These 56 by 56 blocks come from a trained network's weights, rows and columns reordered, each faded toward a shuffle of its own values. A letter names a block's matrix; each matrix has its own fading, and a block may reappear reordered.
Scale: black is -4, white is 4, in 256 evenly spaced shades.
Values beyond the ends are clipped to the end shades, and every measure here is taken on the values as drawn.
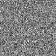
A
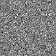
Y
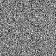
A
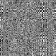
Y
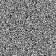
A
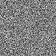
A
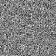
A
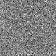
A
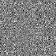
Y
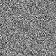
A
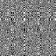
Y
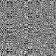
Y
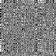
Y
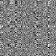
Y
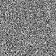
A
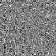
Y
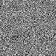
A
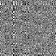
Y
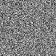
A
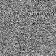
A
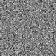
A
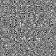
Y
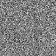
A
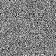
A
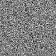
A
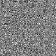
Y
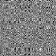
Y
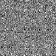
Y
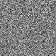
A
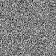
A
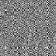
Y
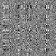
Y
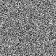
A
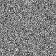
A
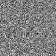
A
